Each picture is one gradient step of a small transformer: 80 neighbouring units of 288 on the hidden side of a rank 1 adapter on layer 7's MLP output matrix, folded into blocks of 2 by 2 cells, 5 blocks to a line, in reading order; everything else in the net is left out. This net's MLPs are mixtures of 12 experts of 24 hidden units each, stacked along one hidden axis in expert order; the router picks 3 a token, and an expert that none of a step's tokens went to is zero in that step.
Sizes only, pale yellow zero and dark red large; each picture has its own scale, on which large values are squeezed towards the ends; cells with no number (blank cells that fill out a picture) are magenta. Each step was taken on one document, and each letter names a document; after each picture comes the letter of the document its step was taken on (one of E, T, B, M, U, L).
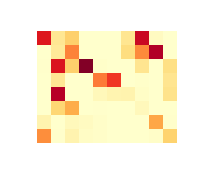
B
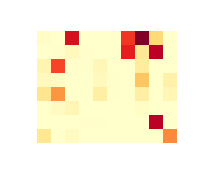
B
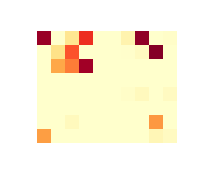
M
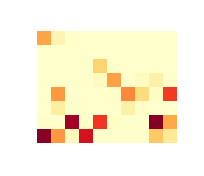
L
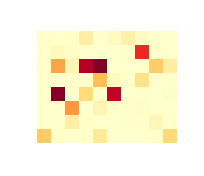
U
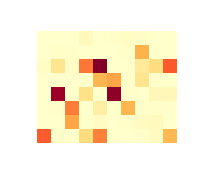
U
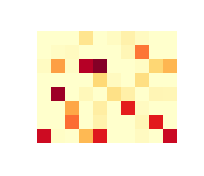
U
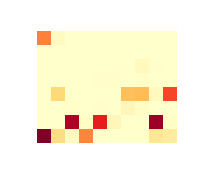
L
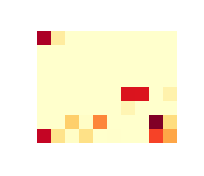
L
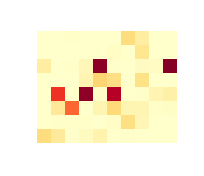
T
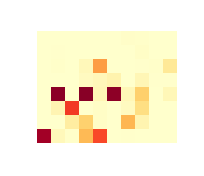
T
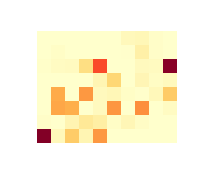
T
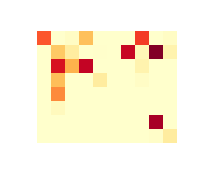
M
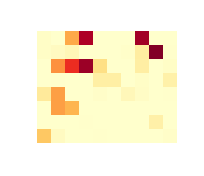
M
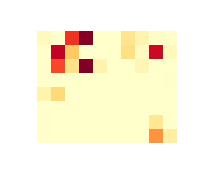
M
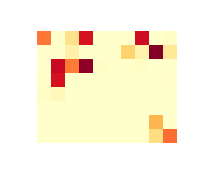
M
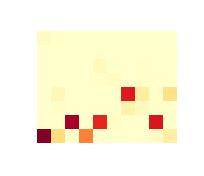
L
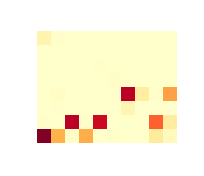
L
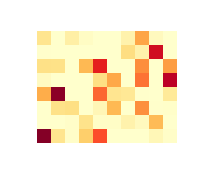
B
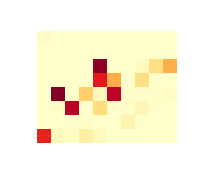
T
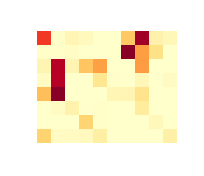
B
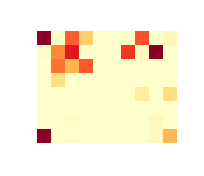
M
